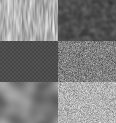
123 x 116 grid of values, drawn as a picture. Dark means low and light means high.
It is made of 3 by 2 panels. Panel 1,1: high, streaked downward. Panel 1,2: low, blotchy, faint in contrast. Panel 2,1: low, checkered, faint in contrast. Panel 2,2: middling, fine-grained. Panel 3,1: middling, smooth. Panel 3,2: high, fine-grained.
